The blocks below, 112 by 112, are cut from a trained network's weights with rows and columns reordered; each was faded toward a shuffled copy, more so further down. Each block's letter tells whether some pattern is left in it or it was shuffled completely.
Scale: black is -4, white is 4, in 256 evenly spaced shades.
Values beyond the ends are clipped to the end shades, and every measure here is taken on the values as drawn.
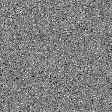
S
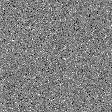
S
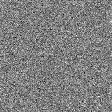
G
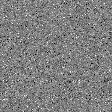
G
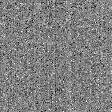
G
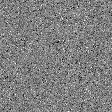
S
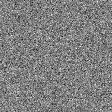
G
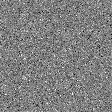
S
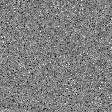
S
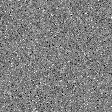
S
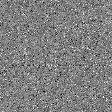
G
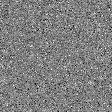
G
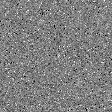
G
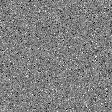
S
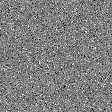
S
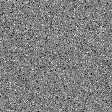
S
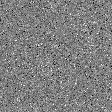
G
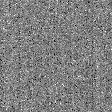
G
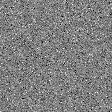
S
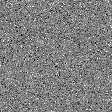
S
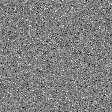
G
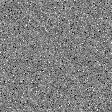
S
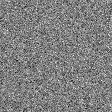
S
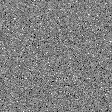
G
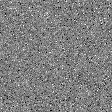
S
